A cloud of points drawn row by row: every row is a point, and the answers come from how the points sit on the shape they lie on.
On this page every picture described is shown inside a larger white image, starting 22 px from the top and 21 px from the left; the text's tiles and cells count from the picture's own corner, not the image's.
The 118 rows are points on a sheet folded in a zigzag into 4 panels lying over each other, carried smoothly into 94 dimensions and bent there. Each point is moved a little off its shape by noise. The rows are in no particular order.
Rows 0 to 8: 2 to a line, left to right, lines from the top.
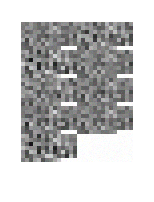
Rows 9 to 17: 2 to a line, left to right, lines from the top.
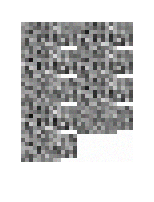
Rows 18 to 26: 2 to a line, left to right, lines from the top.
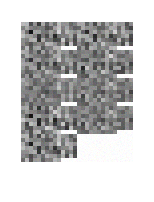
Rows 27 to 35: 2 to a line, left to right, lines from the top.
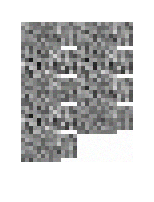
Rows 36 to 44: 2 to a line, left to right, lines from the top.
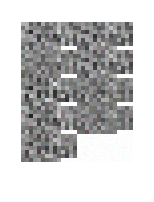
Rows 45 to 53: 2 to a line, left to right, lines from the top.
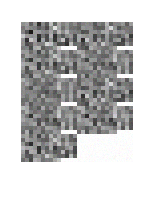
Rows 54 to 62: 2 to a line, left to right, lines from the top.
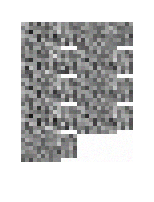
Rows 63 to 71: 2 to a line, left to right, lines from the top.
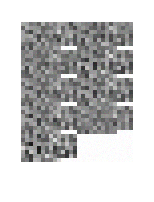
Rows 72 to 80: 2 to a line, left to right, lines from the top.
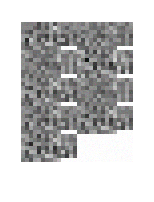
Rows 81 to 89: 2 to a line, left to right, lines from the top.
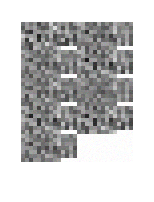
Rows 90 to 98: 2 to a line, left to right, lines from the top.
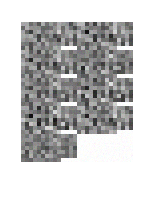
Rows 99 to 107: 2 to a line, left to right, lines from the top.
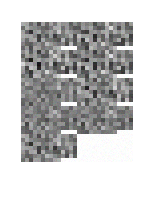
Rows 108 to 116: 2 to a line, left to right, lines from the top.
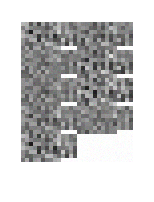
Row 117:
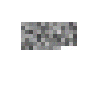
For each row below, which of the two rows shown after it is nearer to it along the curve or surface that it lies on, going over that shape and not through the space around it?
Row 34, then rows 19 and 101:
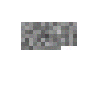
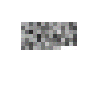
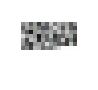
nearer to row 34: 19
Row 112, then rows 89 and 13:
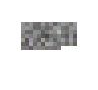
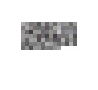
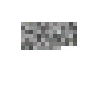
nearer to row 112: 89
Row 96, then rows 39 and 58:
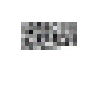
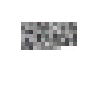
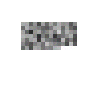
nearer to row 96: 39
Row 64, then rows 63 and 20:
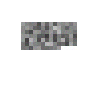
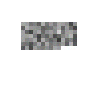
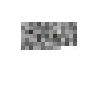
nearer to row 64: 20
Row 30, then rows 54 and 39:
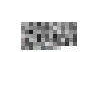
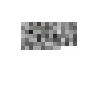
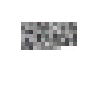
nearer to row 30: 39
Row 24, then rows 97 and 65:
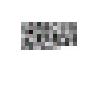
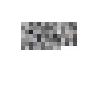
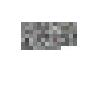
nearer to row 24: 65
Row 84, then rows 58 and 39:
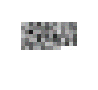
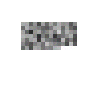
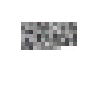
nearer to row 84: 58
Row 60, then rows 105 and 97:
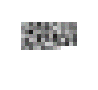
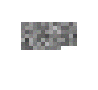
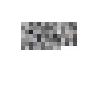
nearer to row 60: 105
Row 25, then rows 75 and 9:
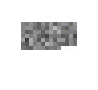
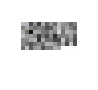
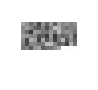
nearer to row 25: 9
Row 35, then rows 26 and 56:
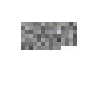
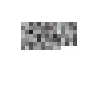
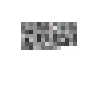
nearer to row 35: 26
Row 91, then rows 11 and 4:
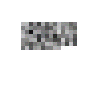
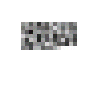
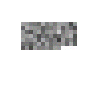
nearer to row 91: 4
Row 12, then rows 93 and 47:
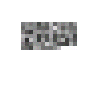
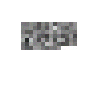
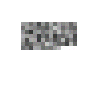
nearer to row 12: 93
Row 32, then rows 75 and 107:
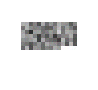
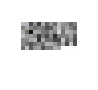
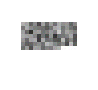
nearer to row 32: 75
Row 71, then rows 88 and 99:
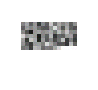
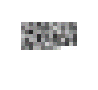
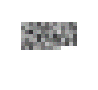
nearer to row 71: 88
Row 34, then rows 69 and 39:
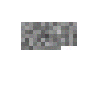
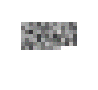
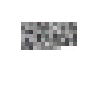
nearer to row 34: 69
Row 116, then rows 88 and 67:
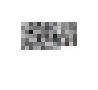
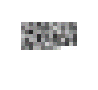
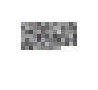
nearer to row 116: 67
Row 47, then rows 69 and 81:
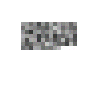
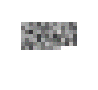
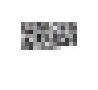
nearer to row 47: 81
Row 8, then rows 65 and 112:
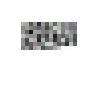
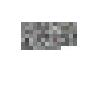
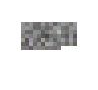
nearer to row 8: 65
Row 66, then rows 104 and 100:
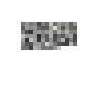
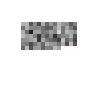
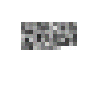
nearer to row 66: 100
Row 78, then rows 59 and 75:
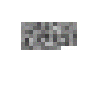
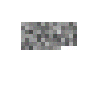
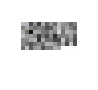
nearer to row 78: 59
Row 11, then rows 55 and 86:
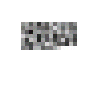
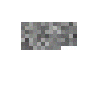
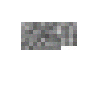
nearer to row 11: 55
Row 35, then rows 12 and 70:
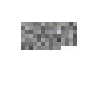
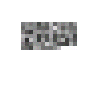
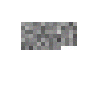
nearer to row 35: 70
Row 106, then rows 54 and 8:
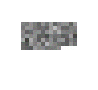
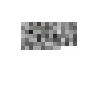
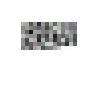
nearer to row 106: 8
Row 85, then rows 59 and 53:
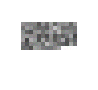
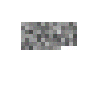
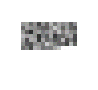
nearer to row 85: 53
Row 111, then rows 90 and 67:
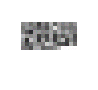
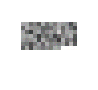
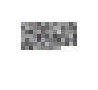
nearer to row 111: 67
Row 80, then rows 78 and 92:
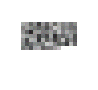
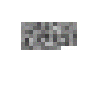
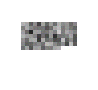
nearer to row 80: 78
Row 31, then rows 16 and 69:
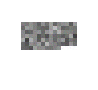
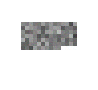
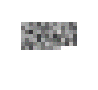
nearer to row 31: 16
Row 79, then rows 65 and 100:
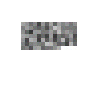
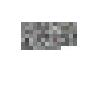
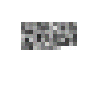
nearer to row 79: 65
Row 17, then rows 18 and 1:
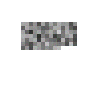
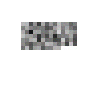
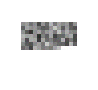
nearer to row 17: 18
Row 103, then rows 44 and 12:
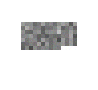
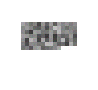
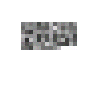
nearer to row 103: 44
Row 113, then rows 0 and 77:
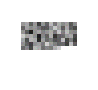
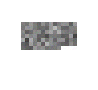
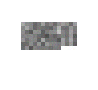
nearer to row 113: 0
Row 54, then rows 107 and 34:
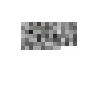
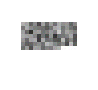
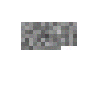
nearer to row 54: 107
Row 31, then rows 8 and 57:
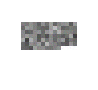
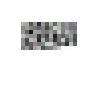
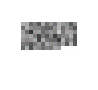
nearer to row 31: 8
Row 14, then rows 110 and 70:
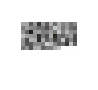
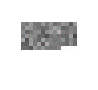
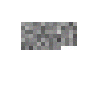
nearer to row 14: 110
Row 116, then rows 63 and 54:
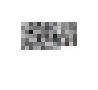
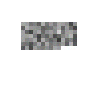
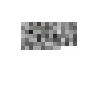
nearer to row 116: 54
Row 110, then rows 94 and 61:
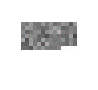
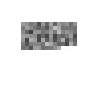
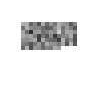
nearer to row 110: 94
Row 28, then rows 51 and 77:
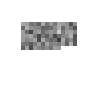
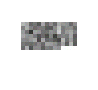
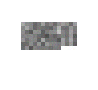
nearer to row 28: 51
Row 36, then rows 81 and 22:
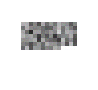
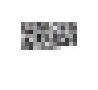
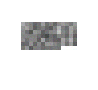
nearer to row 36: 22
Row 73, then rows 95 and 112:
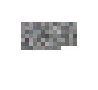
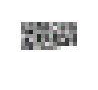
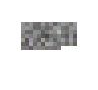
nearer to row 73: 112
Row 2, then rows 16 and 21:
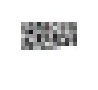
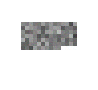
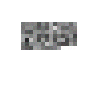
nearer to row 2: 21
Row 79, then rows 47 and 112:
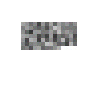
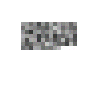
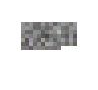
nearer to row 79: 47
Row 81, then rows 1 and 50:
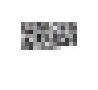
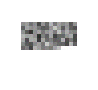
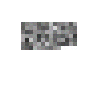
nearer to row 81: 50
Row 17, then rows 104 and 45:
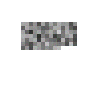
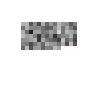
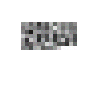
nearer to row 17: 104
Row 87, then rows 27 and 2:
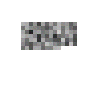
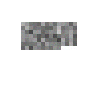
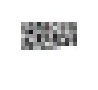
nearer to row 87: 27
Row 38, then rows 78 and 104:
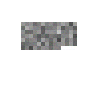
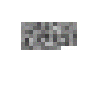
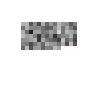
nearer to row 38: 104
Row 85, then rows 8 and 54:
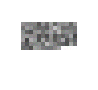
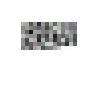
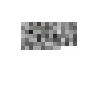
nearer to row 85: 8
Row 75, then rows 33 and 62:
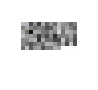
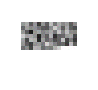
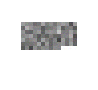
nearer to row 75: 62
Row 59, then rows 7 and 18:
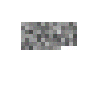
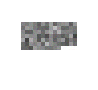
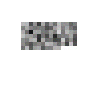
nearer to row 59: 18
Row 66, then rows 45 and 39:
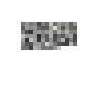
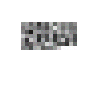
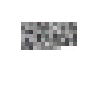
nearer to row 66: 45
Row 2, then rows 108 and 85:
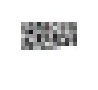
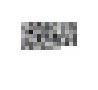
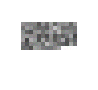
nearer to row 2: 85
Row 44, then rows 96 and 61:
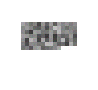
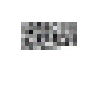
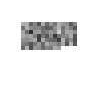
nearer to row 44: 96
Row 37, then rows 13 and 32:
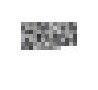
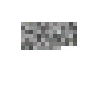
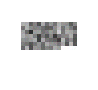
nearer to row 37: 13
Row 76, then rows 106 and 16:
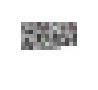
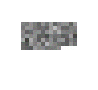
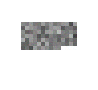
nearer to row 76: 106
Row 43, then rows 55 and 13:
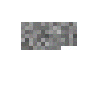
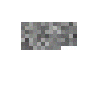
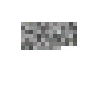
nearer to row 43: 55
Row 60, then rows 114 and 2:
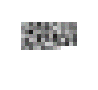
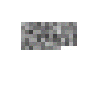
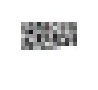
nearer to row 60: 2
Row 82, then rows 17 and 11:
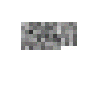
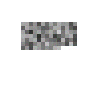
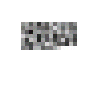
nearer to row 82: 17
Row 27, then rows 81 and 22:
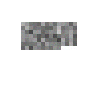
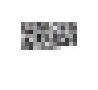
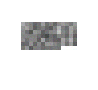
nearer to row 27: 22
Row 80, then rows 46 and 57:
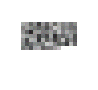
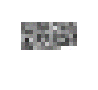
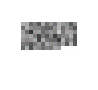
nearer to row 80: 46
